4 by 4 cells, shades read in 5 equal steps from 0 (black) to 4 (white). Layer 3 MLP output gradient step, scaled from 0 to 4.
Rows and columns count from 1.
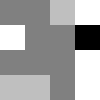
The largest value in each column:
4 3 3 4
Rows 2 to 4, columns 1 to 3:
4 2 2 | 2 2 2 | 3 3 2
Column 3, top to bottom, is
3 2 2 2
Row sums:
11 8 10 12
